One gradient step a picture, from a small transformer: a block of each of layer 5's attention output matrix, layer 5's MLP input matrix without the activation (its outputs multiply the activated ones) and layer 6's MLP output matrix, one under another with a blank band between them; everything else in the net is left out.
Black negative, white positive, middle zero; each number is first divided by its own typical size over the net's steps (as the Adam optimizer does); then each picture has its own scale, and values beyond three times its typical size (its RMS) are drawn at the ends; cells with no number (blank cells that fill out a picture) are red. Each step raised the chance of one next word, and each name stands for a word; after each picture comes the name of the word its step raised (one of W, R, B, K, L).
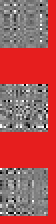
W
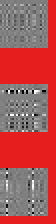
W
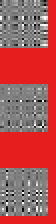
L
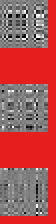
W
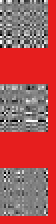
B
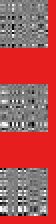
L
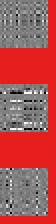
W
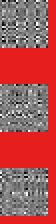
B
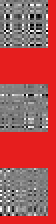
L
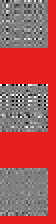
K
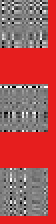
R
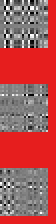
R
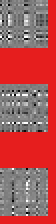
W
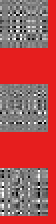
R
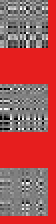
R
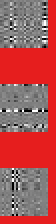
B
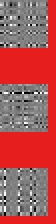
L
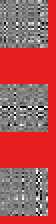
B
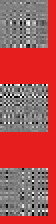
B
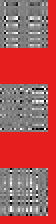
L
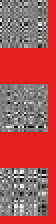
B
